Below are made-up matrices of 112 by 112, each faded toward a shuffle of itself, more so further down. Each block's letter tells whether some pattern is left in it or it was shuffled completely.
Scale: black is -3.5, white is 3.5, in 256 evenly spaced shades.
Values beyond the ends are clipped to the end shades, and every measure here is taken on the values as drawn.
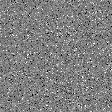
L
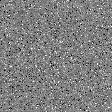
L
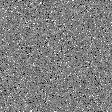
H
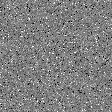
H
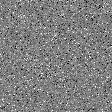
H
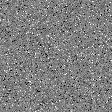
H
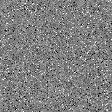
L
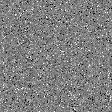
L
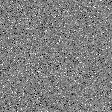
H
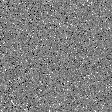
H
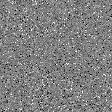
L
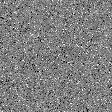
H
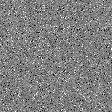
L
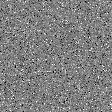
H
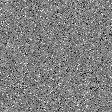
H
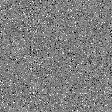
L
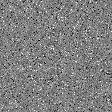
H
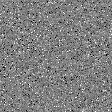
L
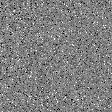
L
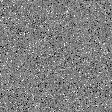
H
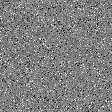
L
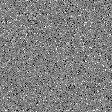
L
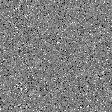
L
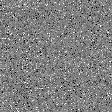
L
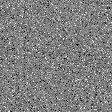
H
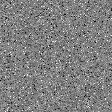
L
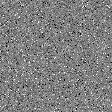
L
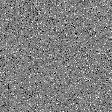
L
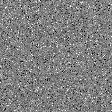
L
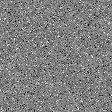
H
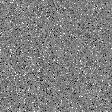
L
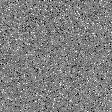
H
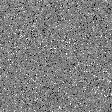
H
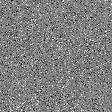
H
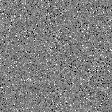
L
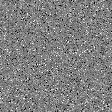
L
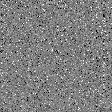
L
